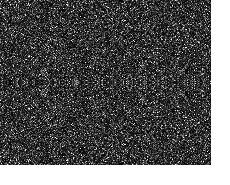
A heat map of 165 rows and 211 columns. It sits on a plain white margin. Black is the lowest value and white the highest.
Histogram: skewed, a long tail of high values. Stripes: none. Average level on the scale: 20%. Grain: fine. Mirror symmetry: top to bottom.
